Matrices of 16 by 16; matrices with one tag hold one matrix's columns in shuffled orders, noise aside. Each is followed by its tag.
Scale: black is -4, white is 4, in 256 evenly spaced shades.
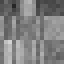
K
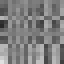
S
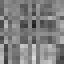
S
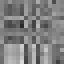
S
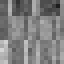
K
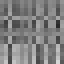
S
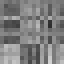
S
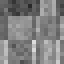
K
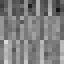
K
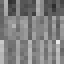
K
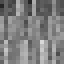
K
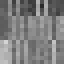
K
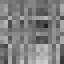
S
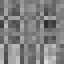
S
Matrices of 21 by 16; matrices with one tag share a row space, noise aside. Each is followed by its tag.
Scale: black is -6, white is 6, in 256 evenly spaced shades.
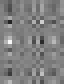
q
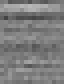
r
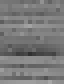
r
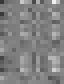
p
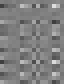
p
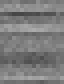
r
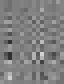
q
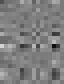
p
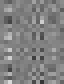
q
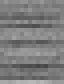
r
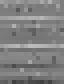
r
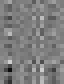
q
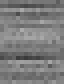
r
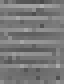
r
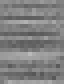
r
